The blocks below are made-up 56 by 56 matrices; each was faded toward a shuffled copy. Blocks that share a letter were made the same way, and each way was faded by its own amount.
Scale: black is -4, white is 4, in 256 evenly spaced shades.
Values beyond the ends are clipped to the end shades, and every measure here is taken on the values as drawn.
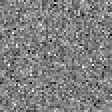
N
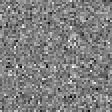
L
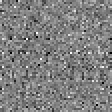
L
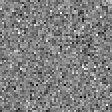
N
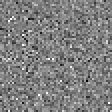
L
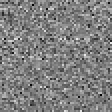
L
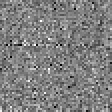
L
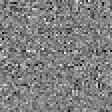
L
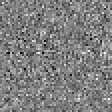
L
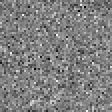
N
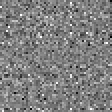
L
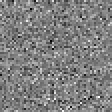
L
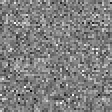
L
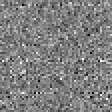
L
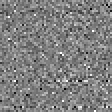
L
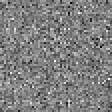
L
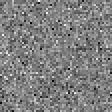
N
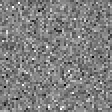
N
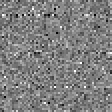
L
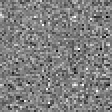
L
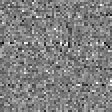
L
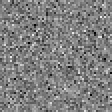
N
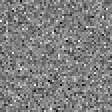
N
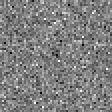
N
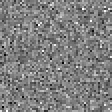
N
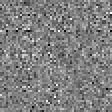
L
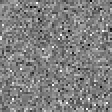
N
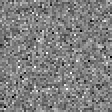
N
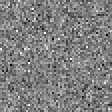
N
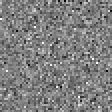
N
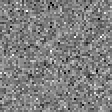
N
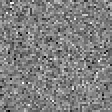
N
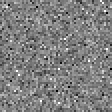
N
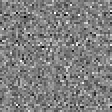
L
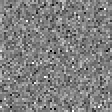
N
